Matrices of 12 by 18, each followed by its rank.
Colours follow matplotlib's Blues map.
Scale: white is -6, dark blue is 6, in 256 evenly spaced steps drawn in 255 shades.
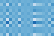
one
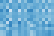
two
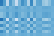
one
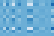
one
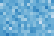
full rank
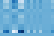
one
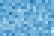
full rank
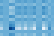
one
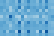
two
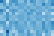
two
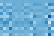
two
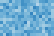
full rank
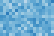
full rank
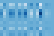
one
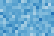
full rank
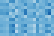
two
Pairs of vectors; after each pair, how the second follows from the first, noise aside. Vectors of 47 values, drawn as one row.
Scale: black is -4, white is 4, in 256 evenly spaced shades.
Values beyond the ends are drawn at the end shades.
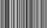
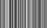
negated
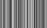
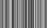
negated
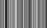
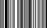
scaled up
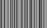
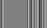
partly zeroed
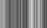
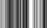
scaled up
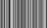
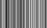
shuffled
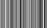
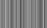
shrunk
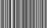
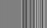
partly zeroed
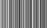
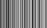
negated
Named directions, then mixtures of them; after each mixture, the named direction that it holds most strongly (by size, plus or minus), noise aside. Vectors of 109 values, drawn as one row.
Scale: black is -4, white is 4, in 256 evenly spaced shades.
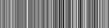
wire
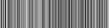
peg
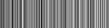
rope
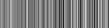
wire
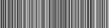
peg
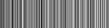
rope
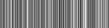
wire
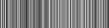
peg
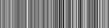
wire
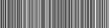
peg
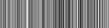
wire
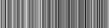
peg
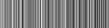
rope
